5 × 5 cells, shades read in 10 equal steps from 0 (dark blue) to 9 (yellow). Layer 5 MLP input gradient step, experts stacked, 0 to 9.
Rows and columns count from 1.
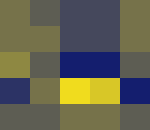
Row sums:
15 16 11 22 17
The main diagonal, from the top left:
4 4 0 8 3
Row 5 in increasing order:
3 3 3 4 4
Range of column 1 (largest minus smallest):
4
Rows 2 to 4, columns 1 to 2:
4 4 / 5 3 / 1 4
